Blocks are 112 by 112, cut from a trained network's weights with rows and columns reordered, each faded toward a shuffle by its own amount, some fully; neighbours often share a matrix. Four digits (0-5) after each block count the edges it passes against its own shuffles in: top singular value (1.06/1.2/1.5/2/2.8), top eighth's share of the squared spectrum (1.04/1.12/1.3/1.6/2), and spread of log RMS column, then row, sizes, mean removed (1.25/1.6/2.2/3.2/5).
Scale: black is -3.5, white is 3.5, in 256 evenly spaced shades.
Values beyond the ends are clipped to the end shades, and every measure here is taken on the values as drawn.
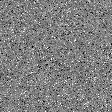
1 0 0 0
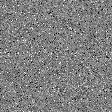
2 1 0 0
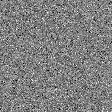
1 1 0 0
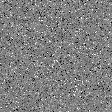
0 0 0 0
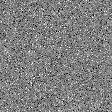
0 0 0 0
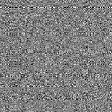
4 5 1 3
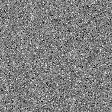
1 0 0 0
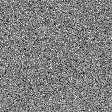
0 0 0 0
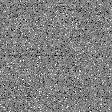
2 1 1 0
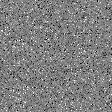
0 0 0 0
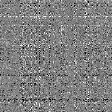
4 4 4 3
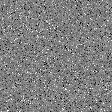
0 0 0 0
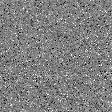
1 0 0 0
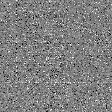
2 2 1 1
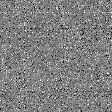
2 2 2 1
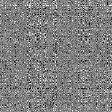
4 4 4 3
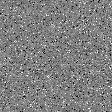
1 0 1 0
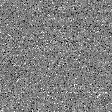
2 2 0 1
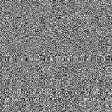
4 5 2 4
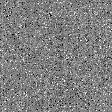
2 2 0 1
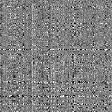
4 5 3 4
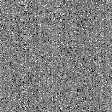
2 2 1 2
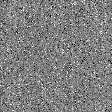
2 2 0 1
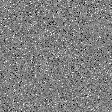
2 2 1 0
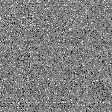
2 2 1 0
